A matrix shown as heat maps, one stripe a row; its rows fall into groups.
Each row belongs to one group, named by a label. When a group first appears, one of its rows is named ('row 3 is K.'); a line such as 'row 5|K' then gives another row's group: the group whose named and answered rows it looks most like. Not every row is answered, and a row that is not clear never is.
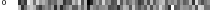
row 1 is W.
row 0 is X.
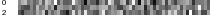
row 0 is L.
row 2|X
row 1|W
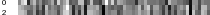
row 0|L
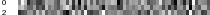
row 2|X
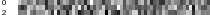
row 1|X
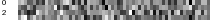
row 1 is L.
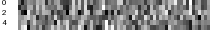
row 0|X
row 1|X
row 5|L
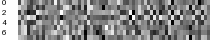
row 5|L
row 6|L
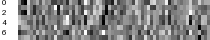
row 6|X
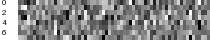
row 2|X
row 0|W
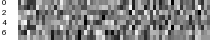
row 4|L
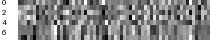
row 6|L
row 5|L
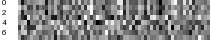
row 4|L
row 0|X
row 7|W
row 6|L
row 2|X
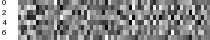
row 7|L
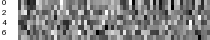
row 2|L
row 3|W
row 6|L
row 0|W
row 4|X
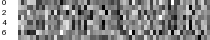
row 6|W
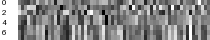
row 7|X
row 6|X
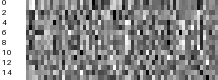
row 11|X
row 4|X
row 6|W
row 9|X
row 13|L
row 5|X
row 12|W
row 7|X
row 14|L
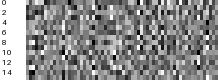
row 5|L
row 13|L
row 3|X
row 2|W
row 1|X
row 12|X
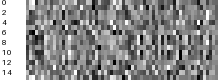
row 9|X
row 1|L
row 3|W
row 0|L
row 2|W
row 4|X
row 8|W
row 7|W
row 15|L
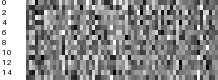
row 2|W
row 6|L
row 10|L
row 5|X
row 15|X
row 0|L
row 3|X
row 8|L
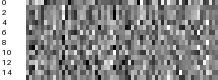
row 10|L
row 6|X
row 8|W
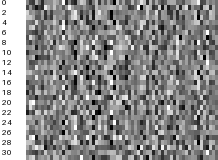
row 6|W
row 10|X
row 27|L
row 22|X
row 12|W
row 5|L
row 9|L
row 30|W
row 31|L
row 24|L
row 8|X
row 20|L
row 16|X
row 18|X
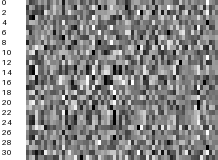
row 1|X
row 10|L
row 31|L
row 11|W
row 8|X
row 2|W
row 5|X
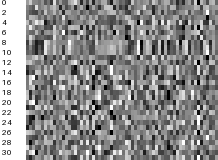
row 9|W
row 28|X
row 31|X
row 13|X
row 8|W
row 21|X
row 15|L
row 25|X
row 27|W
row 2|W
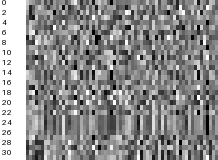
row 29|X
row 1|W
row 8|X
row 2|X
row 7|X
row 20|L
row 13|X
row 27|L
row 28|W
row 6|L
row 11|W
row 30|W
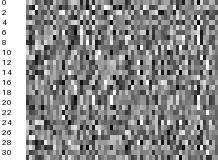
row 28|W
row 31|W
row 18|L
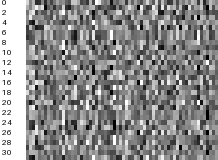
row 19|L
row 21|L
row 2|L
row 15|X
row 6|X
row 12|W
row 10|L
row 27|L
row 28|L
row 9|L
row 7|X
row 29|W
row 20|X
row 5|W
